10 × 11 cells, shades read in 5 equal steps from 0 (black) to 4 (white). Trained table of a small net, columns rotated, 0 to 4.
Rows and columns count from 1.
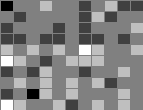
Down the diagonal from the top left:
0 1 2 1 3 3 1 3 2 3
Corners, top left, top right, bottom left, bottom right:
0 1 4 2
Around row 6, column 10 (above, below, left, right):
2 3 2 2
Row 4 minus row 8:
-1 -2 0 -2 -1 -1 -1 -2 1 -1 0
